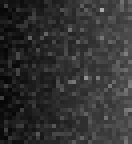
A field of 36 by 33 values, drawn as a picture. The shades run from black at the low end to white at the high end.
Average level on the scale: 20%. Odd rows or columns: none. Slope: up to the right. Grain: fine.
